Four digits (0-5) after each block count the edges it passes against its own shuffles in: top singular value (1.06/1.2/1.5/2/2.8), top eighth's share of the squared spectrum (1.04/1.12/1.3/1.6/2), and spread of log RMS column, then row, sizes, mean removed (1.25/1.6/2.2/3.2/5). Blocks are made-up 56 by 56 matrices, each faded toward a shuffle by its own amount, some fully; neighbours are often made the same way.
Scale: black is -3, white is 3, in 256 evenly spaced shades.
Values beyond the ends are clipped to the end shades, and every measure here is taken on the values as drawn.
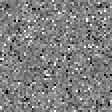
0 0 0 0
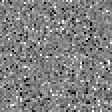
0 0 0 0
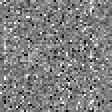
1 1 2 0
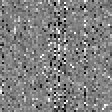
2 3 3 0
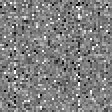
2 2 1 0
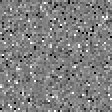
0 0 0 0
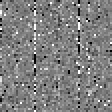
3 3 2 0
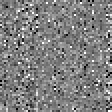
1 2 3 0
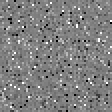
2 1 0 0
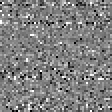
1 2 0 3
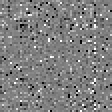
3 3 1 1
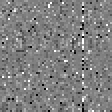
4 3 1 1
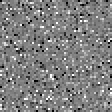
1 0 0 0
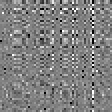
5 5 3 3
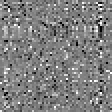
4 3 2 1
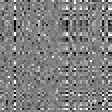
5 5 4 3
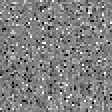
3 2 1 0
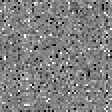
3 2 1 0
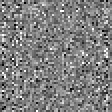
1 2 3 0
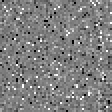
0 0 0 0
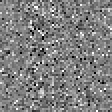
0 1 2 0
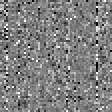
2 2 3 0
